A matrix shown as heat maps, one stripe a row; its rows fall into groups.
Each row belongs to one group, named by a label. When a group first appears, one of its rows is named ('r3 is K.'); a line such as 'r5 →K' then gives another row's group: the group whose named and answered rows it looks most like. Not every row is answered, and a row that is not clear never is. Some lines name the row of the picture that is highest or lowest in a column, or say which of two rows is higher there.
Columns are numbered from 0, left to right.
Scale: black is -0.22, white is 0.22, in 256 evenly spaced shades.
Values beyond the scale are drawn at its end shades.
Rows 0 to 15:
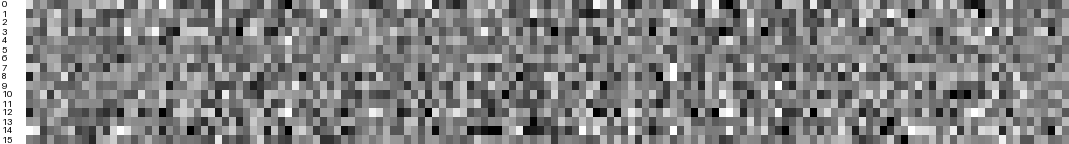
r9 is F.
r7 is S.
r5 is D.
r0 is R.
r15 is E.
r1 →S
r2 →S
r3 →E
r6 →S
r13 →S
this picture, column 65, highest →3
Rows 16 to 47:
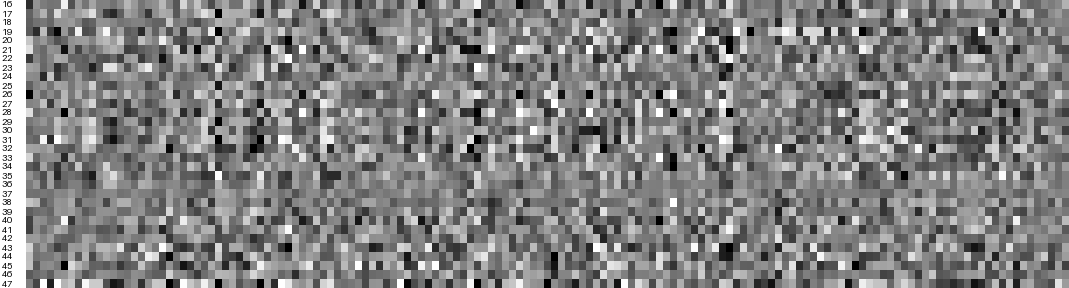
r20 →R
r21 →D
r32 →F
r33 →D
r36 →E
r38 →S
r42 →F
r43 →R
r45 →D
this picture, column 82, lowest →32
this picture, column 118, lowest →45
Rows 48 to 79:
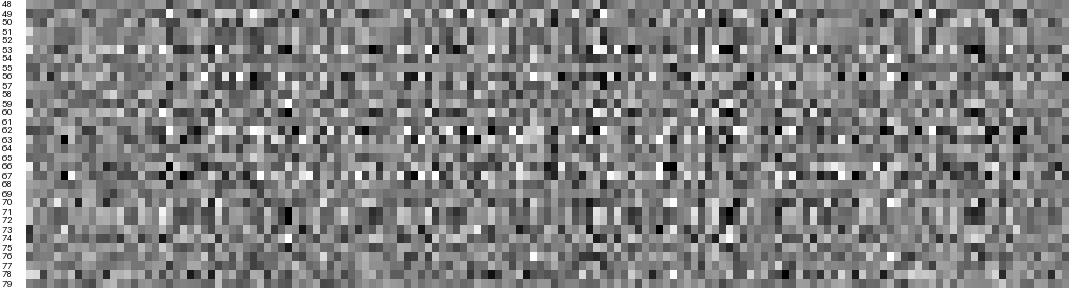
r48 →F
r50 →E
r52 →F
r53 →R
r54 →S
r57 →F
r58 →E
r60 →R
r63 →D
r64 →E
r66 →D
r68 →F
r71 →R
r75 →R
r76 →S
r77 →F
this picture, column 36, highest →56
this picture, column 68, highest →50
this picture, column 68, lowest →56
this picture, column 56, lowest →73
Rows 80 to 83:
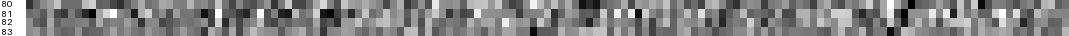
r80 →S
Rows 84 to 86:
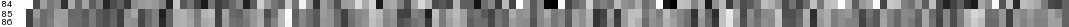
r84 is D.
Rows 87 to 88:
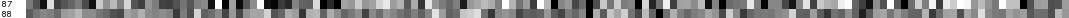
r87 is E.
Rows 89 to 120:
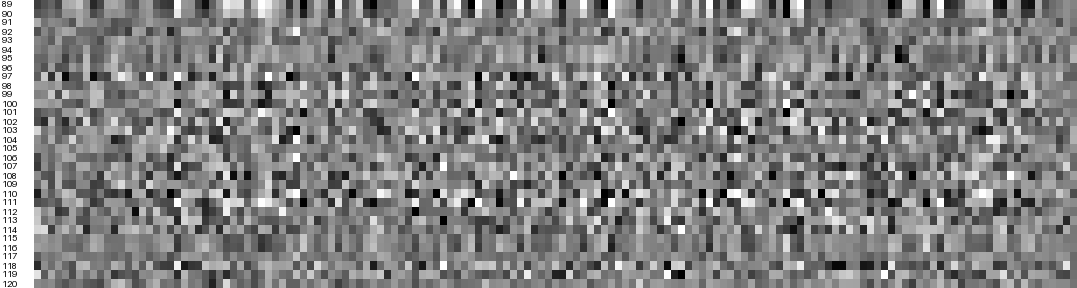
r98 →F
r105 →E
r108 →E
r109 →E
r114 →S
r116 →F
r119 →D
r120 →E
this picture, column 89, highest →97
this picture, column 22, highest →104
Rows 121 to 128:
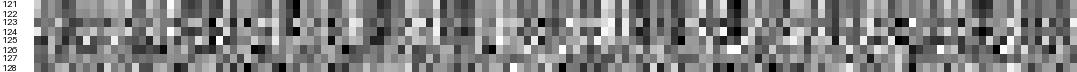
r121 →R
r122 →R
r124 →R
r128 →E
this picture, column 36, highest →127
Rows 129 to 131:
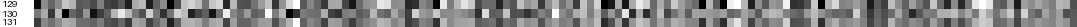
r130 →E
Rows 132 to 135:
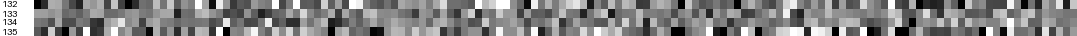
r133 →F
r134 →E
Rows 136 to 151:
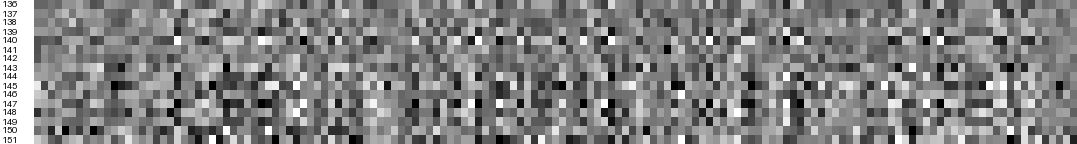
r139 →F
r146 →S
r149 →F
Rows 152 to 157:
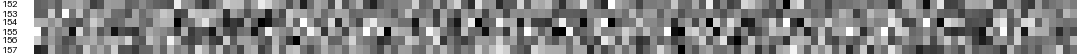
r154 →F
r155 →D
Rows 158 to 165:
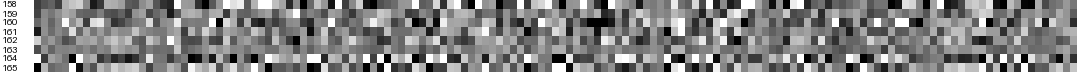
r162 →R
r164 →D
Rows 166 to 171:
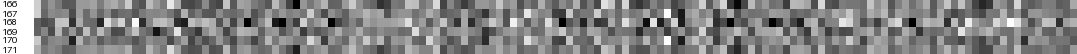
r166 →R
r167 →D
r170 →D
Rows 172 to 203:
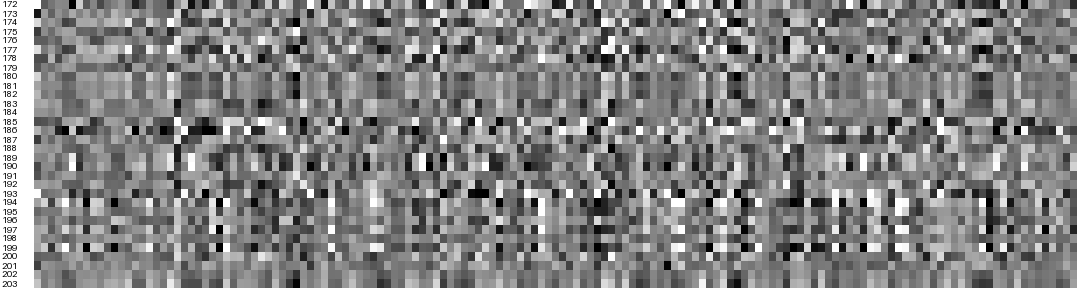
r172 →D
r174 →R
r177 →R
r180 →R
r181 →R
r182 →R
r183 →F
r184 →F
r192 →F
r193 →D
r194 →S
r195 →S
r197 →S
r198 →R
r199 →S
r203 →R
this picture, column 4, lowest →186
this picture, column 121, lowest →196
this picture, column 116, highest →172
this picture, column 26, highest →172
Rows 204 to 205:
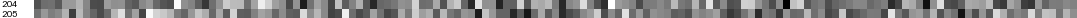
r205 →E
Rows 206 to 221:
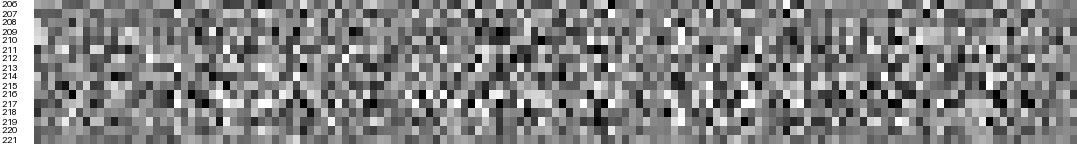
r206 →F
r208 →D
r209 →S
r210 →S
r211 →S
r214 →D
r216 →D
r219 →S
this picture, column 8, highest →211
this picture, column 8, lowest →217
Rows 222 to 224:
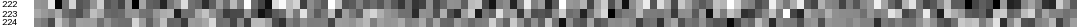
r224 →E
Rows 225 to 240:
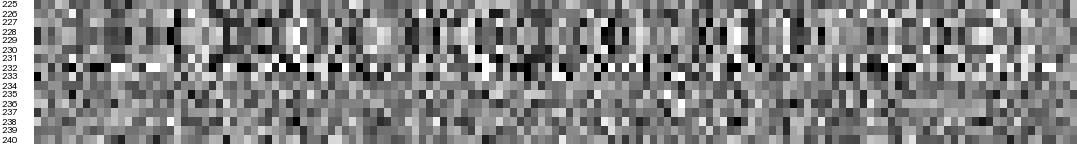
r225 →S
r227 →F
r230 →F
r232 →E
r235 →D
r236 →S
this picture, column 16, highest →232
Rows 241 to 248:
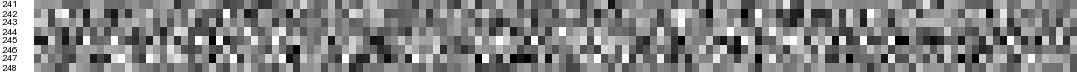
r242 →S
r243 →S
